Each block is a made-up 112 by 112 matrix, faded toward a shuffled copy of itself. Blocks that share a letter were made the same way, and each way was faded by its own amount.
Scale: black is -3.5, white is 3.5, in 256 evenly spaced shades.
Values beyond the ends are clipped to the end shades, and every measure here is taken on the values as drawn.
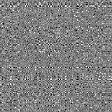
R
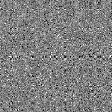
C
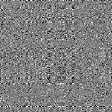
R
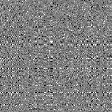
R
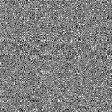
C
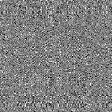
C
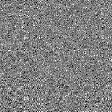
C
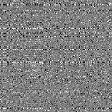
R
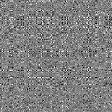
R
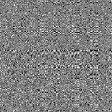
R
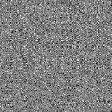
C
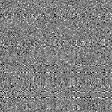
R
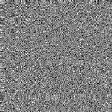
C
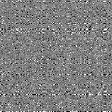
R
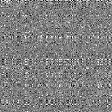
R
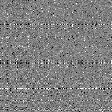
R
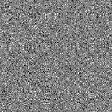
C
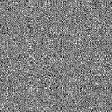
C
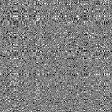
R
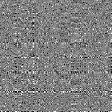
R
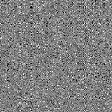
C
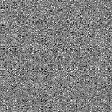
C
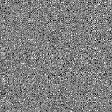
C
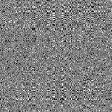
R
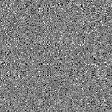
C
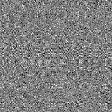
C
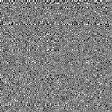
R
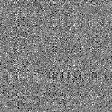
C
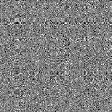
C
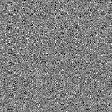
C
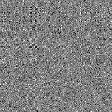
C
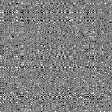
R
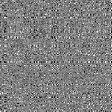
R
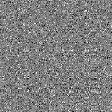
C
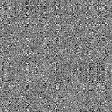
C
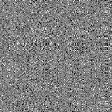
C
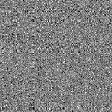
C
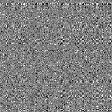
R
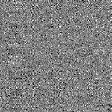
C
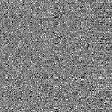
C
